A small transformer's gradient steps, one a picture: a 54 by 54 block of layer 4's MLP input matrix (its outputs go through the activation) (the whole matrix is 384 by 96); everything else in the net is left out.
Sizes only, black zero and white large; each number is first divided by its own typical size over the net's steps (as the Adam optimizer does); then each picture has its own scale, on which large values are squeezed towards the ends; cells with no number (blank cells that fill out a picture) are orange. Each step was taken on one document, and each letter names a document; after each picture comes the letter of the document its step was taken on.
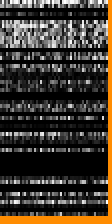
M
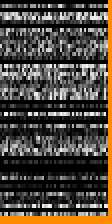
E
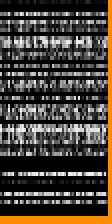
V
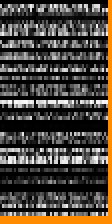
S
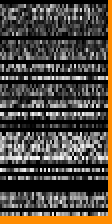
S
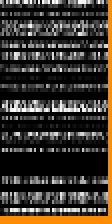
M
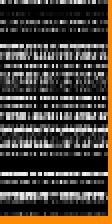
V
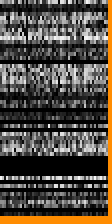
E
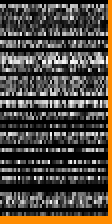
S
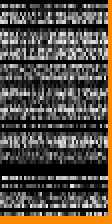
E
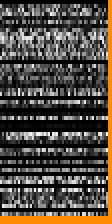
S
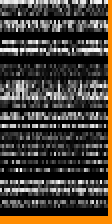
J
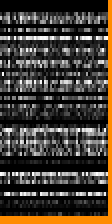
V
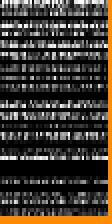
M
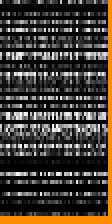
V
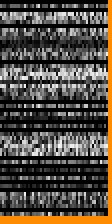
E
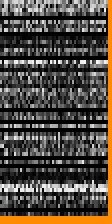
J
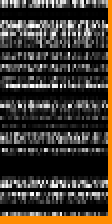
M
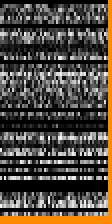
E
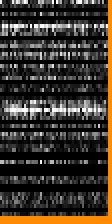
M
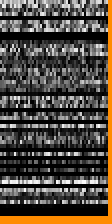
J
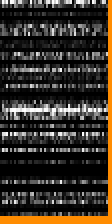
M
